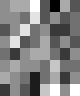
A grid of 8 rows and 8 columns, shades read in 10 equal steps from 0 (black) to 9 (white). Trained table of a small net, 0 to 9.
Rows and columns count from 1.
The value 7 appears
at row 6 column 6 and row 8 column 5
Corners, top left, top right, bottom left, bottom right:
5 3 2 9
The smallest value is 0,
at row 1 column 6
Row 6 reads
5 6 5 5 4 7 4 4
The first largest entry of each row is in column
4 4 3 2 4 6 1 6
